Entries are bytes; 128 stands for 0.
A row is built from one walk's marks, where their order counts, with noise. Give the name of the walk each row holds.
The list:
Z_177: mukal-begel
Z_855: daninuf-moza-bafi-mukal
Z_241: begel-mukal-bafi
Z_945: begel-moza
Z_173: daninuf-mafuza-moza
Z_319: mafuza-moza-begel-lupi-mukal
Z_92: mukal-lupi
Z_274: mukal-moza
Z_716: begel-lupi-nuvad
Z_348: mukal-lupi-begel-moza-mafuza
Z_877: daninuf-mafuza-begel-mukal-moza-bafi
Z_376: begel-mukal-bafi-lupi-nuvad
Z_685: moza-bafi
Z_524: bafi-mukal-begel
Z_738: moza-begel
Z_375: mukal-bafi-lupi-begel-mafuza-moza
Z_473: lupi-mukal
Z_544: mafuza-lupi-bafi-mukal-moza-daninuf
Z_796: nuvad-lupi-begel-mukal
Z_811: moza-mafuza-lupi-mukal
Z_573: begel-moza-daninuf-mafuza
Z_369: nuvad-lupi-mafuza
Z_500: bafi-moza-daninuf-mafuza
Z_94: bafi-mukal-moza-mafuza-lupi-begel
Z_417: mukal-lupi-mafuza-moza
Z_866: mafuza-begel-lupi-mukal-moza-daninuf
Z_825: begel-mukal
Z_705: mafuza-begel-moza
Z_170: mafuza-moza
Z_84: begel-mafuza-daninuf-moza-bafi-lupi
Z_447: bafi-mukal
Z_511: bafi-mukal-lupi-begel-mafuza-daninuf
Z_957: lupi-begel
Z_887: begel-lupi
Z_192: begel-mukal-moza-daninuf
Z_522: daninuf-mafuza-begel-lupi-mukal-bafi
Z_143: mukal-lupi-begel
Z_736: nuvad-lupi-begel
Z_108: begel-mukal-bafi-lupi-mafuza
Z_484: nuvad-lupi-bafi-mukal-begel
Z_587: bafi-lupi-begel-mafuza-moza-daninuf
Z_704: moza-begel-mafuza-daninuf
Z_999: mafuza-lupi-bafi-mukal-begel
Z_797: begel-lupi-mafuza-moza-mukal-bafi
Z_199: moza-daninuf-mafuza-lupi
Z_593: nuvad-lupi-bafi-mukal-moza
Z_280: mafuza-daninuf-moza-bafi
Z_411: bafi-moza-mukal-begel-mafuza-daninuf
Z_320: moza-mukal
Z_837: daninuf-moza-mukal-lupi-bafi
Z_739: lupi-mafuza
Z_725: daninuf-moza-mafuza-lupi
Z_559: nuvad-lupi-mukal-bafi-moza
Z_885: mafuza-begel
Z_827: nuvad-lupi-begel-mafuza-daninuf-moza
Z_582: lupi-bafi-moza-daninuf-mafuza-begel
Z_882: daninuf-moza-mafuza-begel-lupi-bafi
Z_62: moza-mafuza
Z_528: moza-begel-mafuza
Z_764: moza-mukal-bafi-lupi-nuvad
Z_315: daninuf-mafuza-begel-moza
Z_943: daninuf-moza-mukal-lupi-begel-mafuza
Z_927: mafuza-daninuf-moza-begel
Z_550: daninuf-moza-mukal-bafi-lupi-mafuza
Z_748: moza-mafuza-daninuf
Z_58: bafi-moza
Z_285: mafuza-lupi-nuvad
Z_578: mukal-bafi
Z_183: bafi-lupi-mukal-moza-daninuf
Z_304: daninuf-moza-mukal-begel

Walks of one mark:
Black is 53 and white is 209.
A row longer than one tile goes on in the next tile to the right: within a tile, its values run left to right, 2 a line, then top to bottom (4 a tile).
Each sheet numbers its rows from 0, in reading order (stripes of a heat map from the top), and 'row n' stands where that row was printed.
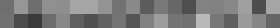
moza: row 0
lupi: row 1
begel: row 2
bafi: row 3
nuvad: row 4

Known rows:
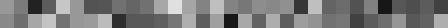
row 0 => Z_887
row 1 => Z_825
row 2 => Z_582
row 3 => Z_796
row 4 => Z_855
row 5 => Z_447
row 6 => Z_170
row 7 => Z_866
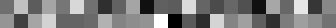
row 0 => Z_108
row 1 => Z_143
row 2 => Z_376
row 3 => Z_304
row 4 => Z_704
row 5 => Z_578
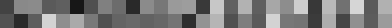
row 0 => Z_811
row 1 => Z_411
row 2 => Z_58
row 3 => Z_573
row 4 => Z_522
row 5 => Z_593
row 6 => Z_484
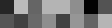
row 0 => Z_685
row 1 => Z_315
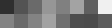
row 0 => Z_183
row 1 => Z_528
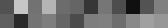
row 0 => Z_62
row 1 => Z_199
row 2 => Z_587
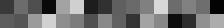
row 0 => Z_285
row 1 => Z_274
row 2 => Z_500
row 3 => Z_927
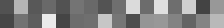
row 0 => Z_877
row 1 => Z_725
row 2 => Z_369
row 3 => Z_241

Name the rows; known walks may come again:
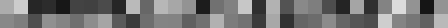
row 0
Z_274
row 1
Z_544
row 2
Z_685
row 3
Z_945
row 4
Z_593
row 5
Z_524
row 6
Z_764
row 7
Z_827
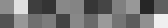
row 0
Z_177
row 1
Z_173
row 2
Z_716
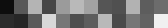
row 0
Z_94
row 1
Z_473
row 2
Z_877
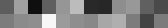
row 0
Z_376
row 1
Z_92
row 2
Z_417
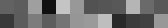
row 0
Z_885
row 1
Z_825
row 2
Z_738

